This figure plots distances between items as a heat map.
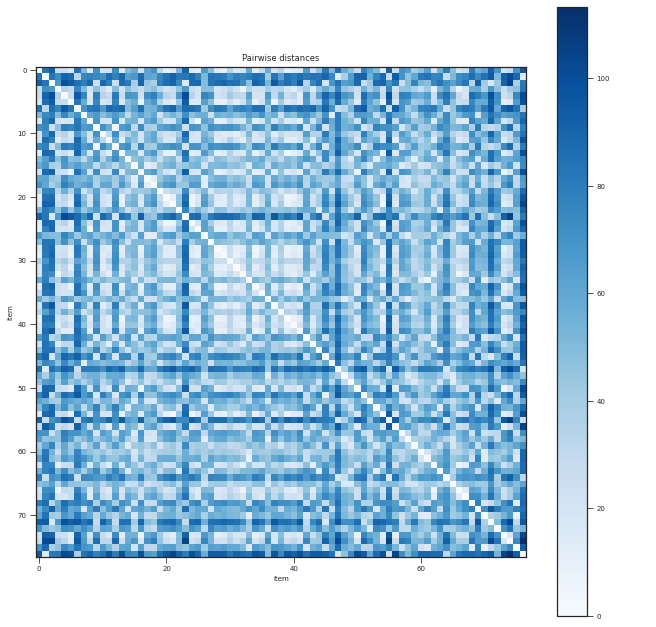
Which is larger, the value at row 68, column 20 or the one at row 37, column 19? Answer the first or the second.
the first
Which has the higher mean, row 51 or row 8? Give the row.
51
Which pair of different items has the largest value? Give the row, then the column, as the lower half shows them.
76, 74
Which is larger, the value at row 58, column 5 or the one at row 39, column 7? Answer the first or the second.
the first
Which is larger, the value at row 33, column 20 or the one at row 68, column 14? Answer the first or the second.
the second
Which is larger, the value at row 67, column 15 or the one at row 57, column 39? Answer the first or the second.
the second
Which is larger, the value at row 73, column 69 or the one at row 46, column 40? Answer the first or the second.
the first
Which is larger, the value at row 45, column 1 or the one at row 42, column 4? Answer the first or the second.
the first
